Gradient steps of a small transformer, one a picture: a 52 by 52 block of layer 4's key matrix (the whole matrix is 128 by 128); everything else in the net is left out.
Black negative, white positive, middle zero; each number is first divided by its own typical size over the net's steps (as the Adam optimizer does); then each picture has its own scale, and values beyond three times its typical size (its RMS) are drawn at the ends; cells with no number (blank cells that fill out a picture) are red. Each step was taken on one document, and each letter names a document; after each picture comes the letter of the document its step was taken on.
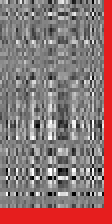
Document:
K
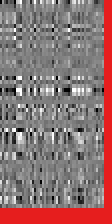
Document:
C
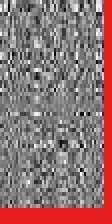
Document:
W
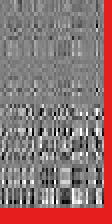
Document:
C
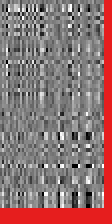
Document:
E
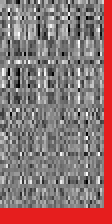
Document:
E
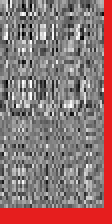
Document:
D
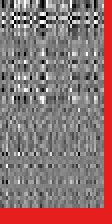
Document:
E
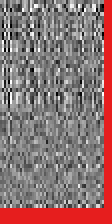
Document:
D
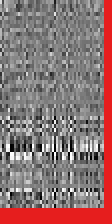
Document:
W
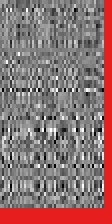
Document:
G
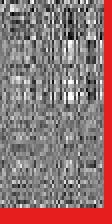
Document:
D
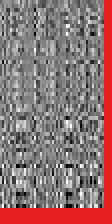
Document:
E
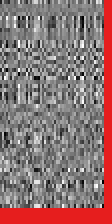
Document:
W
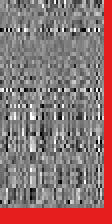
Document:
C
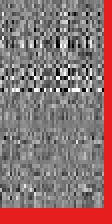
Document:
G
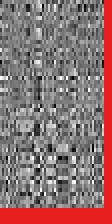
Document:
K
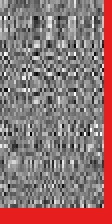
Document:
W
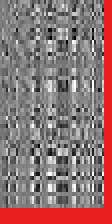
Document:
K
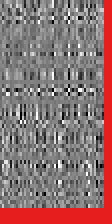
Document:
E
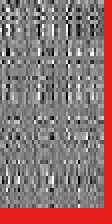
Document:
E
